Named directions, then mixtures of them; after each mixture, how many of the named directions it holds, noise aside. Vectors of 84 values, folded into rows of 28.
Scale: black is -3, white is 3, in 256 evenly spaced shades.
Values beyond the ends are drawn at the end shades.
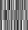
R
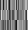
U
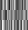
one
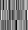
one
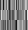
one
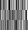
two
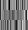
two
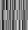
one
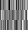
two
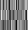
one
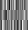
one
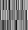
one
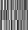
two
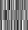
one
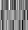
two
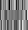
two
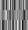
one
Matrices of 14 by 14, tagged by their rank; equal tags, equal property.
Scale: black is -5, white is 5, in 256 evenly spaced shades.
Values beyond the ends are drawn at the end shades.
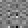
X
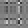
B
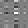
B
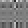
B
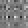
X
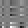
B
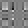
B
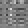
X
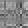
X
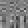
X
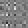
X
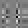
B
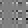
B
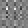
X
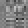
X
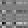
B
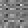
X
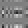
B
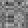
X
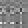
X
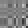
B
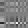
B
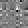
X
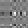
B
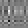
B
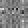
X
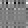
B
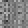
X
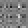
X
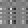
B
